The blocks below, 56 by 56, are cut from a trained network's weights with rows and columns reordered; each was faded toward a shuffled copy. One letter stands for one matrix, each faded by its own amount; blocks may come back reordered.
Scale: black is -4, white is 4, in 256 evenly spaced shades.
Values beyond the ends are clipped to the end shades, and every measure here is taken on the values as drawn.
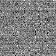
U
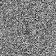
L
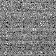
U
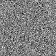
L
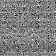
U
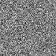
L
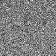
L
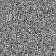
L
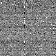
U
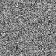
L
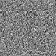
L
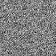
L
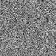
L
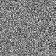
L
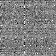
U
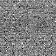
U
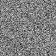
L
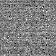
U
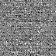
U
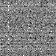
U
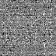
U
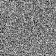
L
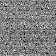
U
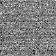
U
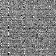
U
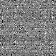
U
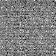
U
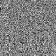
L
